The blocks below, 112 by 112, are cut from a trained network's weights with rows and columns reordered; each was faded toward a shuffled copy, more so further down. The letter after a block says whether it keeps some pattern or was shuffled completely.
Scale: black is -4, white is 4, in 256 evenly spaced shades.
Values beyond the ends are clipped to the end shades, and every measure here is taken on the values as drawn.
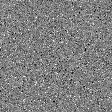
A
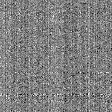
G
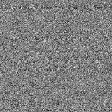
G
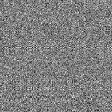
G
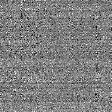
G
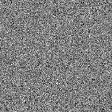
G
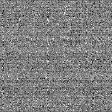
G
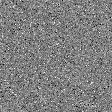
A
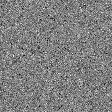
A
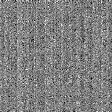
G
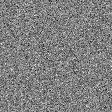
A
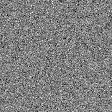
A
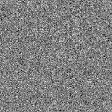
G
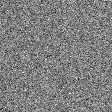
A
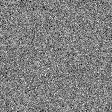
A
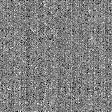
G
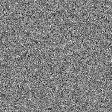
G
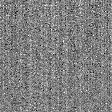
G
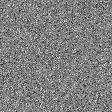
A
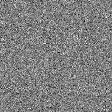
G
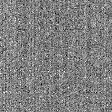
G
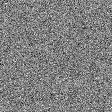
A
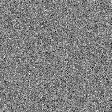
G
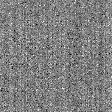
G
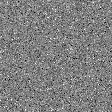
A
